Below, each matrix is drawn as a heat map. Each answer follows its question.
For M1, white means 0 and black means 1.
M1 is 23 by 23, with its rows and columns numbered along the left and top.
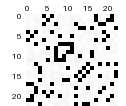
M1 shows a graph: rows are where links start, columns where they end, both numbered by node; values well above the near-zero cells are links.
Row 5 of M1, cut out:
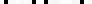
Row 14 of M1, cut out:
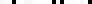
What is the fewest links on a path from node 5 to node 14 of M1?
4
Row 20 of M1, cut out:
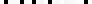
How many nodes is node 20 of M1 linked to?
5
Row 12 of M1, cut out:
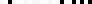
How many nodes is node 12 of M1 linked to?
5
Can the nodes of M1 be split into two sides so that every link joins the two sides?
no
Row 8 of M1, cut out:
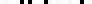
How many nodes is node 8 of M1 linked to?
4
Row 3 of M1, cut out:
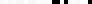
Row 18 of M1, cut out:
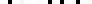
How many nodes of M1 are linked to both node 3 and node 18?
0
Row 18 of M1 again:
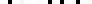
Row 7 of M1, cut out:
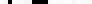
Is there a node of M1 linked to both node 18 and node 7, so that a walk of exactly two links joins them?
yes
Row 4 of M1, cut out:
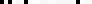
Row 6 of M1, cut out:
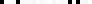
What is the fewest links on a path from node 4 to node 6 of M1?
1
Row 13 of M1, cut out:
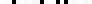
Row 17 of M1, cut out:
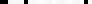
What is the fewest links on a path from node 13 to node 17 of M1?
6
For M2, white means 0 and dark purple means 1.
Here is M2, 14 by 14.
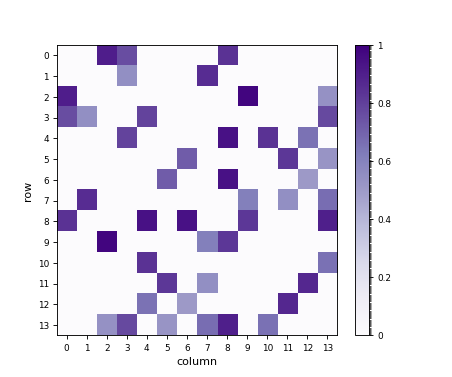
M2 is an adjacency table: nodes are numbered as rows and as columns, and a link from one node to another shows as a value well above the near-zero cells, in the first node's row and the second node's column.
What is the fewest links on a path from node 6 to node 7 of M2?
3
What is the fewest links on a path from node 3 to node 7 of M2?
2
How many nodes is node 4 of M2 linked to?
4
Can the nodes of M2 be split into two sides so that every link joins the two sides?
yes
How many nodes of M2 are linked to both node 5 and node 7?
2
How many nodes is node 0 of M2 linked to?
3
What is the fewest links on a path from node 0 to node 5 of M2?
3
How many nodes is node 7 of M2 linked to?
4
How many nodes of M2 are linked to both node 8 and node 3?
3
